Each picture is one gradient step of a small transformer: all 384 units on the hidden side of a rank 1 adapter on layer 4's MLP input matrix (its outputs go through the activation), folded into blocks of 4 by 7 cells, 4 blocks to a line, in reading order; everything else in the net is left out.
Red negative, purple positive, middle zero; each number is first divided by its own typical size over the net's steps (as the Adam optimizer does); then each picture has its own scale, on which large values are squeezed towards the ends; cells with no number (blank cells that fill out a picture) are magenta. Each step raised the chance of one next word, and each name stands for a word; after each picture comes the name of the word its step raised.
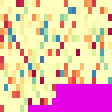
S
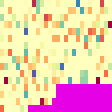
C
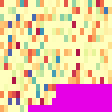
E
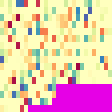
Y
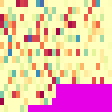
S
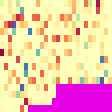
Y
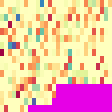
C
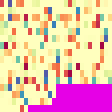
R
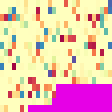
R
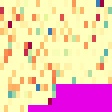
E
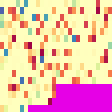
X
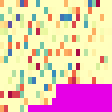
E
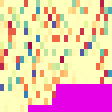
C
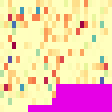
Y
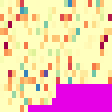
E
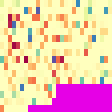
Y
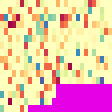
E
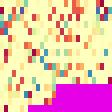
S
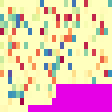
C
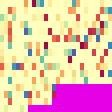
C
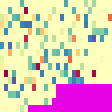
X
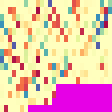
S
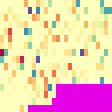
Y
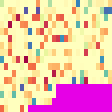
Y
